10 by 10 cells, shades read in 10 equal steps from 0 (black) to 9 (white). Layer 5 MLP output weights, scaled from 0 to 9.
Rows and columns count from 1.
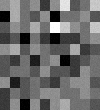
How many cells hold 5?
22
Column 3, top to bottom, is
4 4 4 0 3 4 4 3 3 0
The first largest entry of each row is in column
7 2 6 10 2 6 5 1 5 7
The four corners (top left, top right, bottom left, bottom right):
5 7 2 3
